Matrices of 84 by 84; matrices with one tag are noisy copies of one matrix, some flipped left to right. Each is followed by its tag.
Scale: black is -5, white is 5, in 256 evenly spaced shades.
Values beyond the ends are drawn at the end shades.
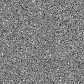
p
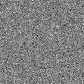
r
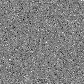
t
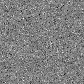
p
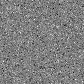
r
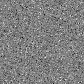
p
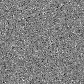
p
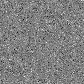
t
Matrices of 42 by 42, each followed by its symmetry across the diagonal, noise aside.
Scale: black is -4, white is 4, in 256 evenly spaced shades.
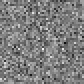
neither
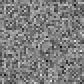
symmetric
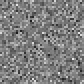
symmetric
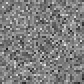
symmetric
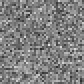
neither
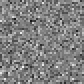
neither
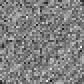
symmetric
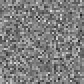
neither
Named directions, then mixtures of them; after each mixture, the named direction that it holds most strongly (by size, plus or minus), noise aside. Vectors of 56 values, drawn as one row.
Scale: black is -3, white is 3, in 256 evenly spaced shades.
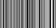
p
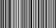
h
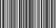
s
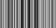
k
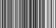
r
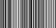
h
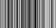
k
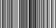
r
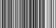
r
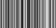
k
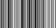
k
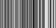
r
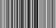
k
